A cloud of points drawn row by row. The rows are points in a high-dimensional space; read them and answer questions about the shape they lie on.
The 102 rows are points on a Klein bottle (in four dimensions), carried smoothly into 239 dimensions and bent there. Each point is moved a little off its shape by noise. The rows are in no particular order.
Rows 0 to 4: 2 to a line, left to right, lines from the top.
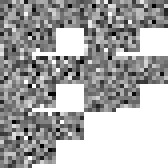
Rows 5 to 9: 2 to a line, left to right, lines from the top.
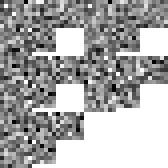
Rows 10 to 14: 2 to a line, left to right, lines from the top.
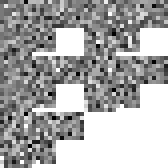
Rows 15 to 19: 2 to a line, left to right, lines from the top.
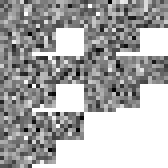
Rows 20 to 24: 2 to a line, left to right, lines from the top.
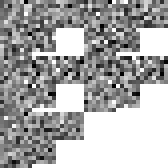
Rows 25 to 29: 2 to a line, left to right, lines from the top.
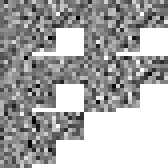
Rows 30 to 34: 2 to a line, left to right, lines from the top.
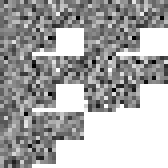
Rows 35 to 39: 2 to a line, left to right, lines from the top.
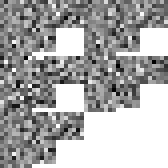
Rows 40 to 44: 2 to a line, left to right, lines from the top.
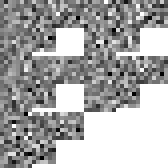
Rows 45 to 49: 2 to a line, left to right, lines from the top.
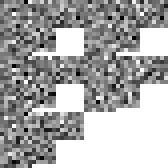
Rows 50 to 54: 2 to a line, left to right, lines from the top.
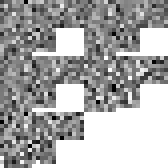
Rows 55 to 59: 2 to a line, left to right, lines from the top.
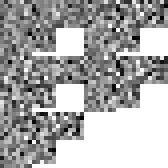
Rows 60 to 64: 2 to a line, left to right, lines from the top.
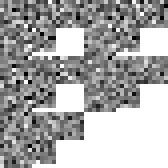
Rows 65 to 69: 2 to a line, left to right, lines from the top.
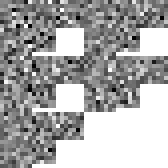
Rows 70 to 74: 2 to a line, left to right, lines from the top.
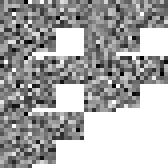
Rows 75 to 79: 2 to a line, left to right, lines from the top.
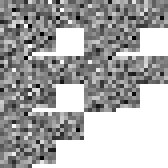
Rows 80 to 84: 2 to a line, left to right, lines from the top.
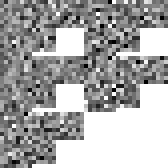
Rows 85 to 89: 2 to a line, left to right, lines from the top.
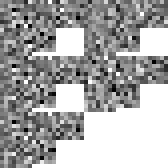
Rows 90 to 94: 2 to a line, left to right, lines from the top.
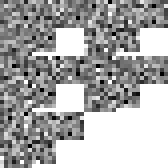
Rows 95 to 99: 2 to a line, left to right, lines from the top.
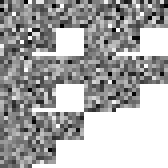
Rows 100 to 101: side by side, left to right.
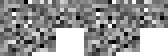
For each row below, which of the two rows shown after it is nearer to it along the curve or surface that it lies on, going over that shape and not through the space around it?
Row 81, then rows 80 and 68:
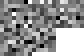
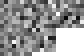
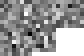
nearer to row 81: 80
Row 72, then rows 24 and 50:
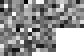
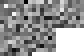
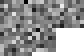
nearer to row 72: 24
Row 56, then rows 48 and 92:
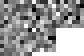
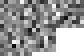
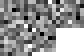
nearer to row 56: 92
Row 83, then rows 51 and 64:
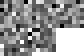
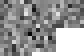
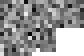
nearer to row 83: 64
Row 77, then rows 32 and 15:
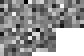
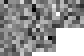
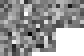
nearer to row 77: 15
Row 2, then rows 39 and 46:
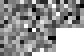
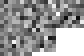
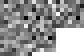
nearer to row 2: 46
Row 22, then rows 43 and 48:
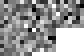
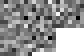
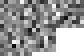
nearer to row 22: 43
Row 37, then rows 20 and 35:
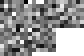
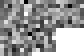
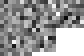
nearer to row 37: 20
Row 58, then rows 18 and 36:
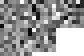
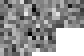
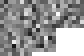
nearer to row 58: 18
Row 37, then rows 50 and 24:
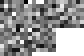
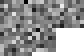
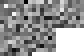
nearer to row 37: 24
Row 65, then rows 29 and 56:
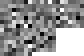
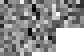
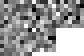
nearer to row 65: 56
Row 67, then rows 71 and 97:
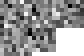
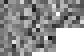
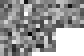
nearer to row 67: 71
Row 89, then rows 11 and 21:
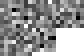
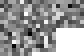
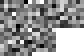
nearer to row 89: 21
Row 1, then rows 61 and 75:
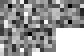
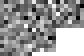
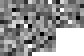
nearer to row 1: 61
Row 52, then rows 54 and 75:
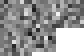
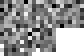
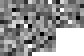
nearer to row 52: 54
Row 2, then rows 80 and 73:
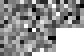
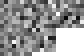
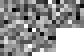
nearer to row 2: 73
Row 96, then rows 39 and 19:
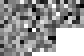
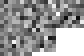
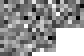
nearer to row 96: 19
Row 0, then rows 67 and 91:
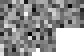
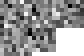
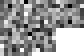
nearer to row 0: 67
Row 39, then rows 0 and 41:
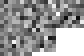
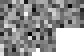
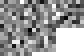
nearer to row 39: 41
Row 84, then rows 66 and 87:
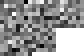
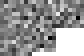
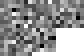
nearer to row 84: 66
